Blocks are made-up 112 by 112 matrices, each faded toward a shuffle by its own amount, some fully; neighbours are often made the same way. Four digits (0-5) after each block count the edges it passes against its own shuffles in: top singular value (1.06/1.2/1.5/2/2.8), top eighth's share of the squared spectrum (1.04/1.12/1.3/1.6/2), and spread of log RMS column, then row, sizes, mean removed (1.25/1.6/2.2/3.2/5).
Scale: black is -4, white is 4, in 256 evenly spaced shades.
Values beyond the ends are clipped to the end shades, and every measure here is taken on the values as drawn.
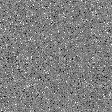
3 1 0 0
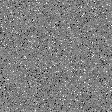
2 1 0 0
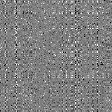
5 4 3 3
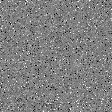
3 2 0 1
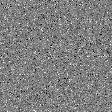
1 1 0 1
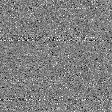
2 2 0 3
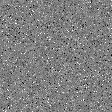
0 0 0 0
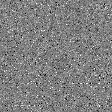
1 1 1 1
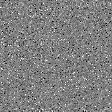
3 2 1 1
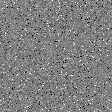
0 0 0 0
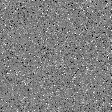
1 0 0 0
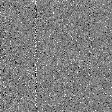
2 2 3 0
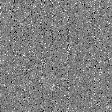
1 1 2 0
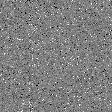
1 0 0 0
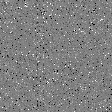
3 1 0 0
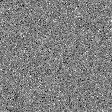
0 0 0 0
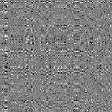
5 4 3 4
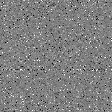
3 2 0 1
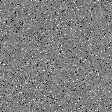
1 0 0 0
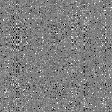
4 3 2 2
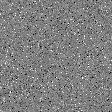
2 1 0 0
